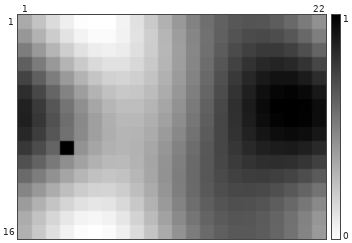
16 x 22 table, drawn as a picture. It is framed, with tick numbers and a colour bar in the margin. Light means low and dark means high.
The middle right is the ninth with the highest average. A single lone cell is far higher than the cells round it. There are no regular stripes.
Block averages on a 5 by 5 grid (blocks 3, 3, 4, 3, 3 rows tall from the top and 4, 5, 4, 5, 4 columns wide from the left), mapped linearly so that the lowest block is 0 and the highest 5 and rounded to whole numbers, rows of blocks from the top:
10233 | 31245 | 42245 | 21244 | 10233
